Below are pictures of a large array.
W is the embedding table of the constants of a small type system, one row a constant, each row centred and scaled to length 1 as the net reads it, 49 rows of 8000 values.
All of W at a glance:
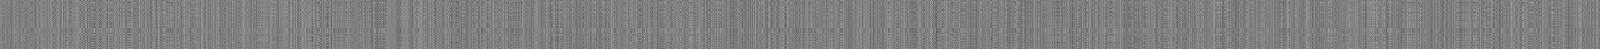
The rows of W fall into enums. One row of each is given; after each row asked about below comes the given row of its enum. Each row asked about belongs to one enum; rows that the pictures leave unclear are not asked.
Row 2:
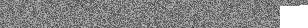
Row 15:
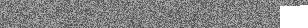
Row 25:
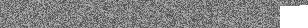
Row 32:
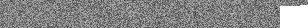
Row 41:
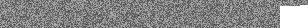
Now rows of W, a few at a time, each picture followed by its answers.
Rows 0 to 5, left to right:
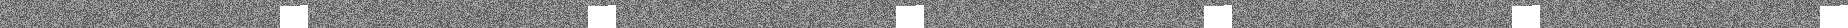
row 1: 15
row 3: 2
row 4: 41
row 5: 2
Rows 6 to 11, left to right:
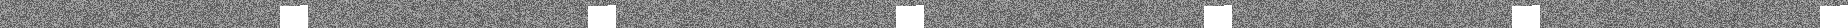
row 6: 41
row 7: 25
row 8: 15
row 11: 15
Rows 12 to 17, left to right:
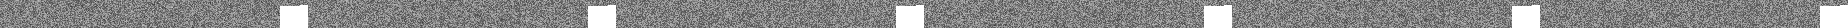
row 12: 2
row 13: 25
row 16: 25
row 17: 41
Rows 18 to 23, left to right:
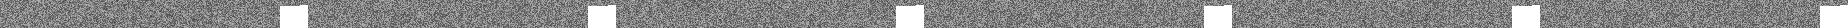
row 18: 25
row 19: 41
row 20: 2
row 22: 15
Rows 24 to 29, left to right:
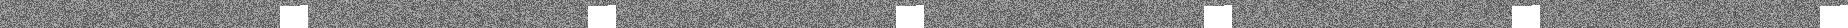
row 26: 41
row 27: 41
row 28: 2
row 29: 32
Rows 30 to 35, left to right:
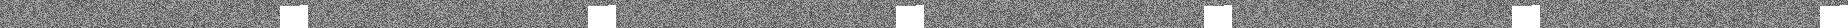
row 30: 2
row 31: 32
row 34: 2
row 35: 25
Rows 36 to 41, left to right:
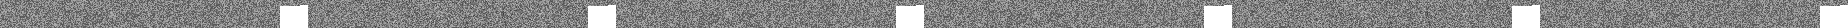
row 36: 41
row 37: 32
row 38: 41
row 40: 32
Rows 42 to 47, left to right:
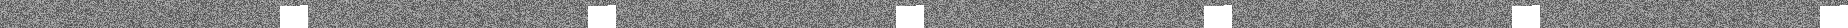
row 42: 15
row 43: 25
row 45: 2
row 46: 41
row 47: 25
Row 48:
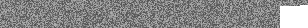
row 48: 41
